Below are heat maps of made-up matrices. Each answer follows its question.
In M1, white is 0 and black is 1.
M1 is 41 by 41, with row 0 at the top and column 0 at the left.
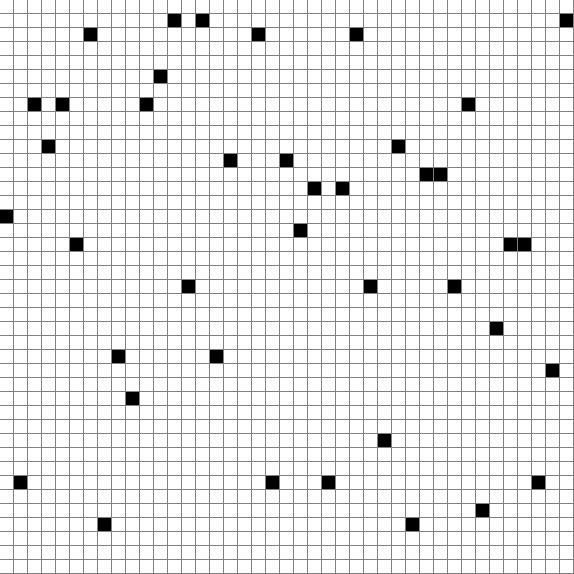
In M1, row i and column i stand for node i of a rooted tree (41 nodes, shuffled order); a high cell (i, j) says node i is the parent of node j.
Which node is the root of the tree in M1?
17
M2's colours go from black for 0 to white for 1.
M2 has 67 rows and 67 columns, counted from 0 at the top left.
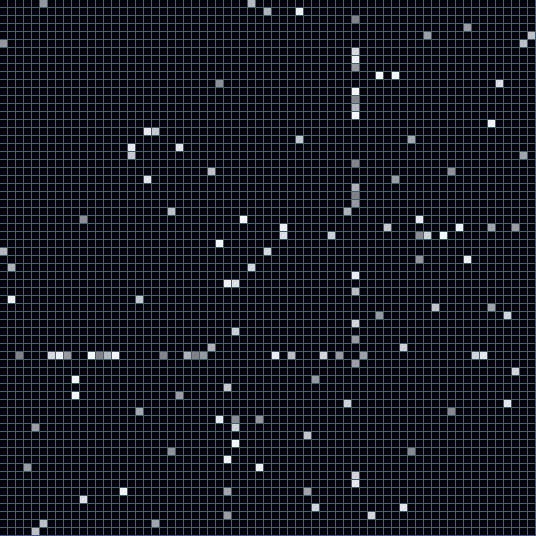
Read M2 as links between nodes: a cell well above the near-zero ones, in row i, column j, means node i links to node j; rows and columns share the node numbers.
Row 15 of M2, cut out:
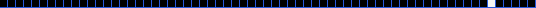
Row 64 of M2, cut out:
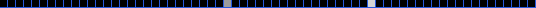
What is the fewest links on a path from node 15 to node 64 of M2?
3
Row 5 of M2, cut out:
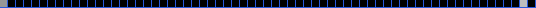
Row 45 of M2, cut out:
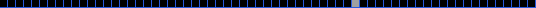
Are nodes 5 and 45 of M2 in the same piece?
no
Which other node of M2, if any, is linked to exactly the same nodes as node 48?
node 57
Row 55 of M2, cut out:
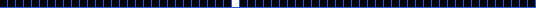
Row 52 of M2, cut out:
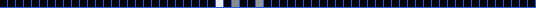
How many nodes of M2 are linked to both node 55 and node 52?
1
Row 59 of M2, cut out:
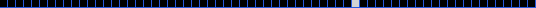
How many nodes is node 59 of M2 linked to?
1
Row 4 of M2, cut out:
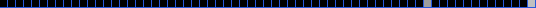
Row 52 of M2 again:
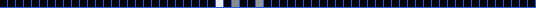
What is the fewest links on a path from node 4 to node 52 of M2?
3
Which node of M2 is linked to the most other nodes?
node 44
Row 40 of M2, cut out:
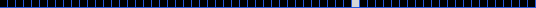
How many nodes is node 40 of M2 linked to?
1
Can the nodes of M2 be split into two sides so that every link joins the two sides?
no
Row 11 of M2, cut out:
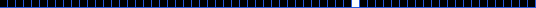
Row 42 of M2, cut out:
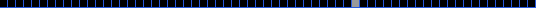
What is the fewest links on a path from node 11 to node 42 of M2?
2
